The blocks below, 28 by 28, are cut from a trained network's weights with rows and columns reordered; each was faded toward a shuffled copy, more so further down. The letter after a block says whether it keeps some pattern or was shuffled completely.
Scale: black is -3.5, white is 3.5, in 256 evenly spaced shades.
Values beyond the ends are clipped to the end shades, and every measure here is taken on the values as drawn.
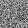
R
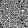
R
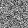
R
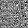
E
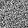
R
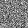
R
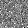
R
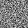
R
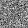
R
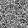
E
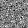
R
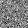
R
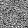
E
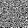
E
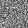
R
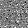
R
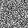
R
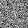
R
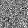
E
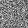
R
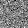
R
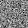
E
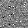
E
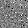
E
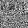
E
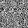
E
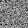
E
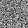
E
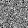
R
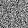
R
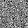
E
